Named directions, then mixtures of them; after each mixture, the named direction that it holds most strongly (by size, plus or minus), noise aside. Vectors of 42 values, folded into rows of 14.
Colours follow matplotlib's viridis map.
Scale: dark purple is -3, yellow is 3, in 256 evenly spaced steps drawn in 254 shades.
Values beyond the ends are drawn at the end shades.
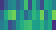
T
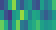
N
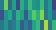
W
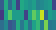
W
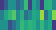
T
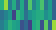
W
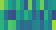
T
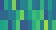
W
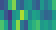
N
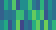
W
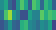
N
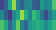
N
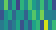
W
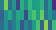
W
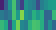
N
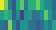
N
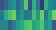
T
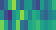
N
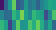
N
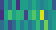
W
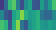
N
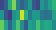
N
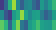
N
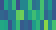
W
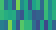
W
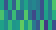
W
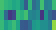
T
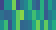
N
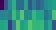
T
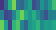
N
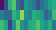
N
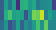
W
